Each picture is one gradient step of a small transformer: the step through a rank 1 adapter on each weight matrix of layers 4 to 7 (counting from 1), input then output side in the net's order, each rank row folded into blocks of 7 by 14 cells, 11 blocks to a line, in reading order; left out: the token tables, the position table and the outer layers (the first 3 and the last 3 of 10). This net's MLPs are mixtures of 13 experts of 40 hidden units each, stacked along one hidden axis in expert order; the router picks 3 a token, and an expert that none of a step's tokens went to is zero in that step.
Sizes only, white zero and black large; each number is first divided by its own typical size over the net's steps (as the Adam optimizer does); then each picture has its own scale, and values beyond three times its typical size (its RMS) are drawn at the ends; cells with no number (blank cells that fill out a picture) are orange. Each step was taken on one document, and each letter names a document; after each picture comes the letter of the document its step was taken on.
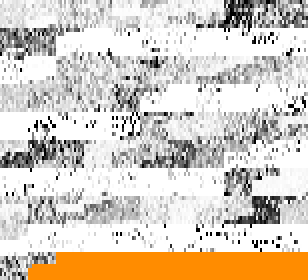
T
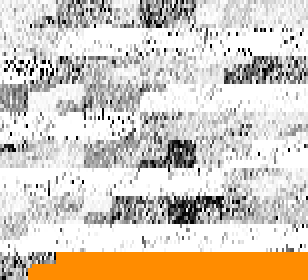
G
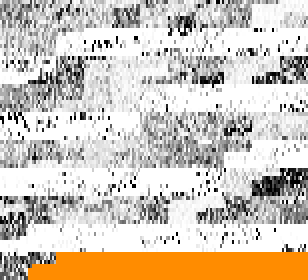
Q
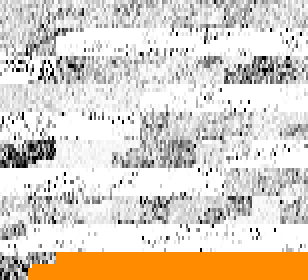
G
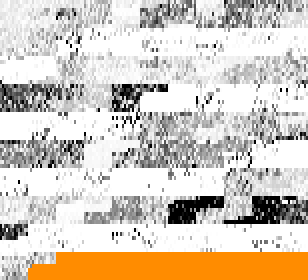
T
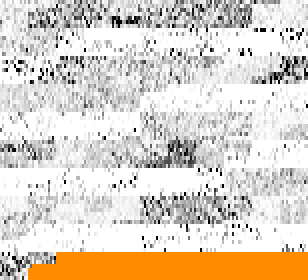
G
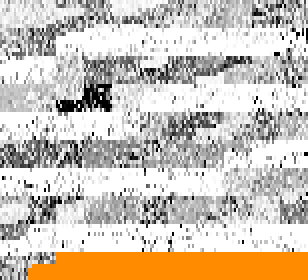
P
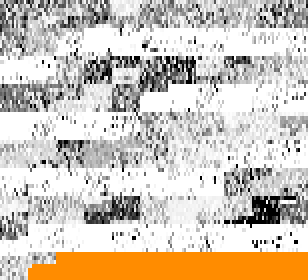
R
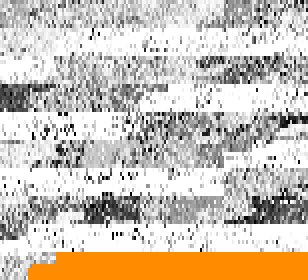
P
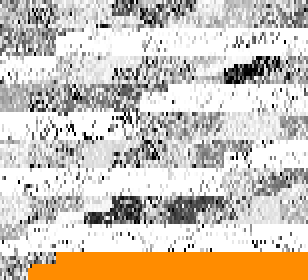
P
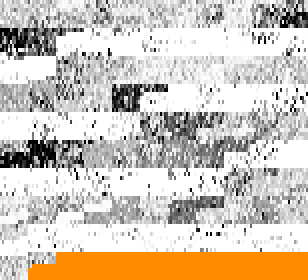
R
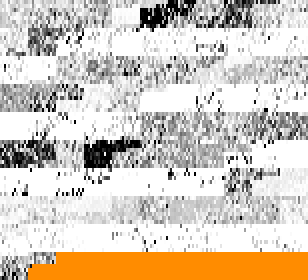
T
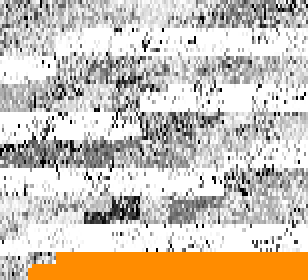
R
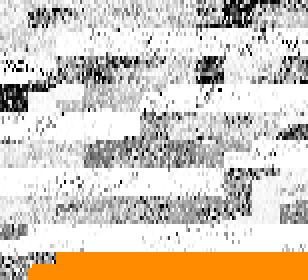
Q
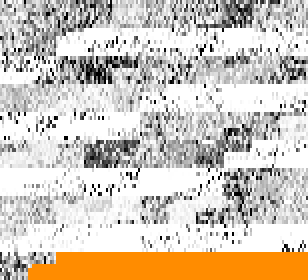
Q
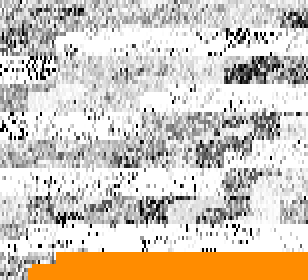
P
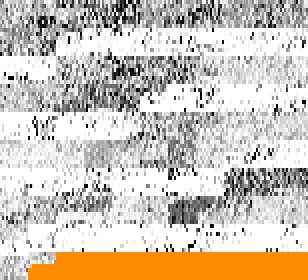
R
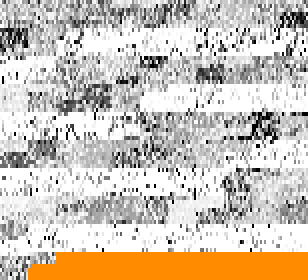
P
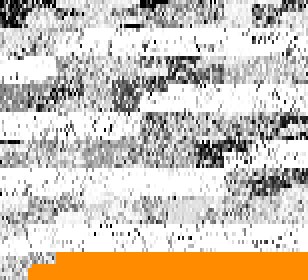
R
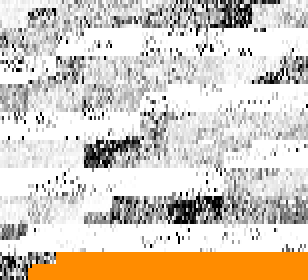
Q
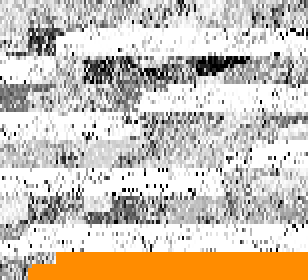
P
